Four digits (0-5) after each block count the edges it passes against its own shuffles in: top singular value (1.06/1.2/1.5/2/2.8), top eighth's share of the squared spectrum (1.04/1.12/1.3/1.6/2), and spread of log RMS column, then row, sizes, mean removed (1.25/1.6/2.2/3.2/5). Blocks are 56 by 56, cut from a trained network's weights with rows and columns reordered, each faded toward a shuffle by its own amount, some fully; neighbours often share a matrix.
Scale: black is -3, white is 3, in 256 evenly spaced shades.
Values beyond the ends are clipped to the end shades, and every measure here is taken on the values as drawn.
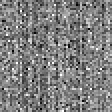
3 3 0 1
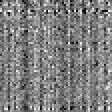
4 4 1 3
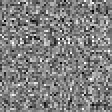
3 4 2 2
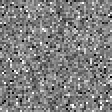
0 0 0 0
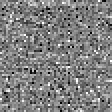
2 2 2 0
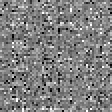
2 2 2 0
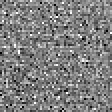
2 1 1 0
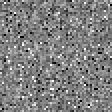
0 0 0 0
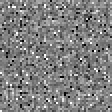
1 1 1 0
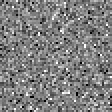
0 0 0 0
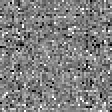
2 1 1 0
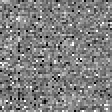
2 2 1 0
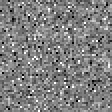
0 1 0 0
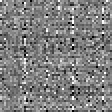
3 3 3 0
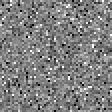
0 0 0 0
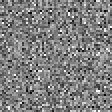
3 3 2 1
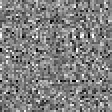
3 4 2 2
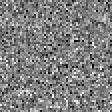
2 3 1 1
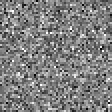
2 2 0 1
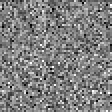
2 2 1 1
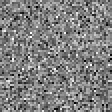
1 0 0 0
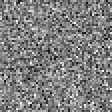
0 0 0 0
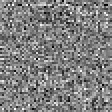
3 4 1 2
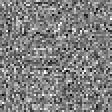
3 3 0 2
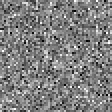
0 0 0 0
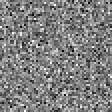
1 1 0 0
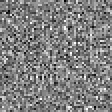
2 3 1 2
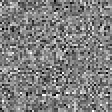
3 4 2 2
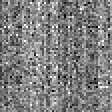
4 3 1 2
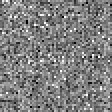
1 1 0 1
